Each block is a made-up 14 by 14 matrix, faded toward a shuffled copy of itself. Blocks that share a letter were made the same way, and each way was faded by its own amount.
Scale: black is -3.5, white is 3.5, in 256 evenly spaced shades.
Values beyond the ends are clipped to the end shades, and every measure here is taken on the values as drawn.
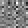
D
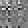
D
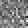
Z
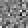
Z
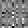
D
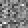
Z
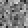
Z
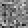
Z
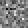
Z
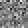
Z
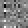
D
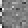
D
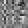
D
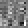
D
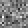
Z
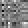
D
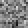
Z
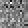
Z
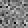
Z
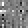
D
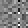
D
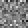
Z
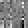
D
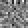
Z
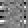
D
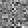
Z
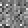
Z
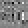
D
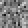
Z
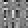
D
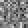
Z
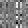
D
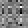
D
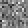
Z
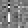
D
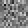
Z
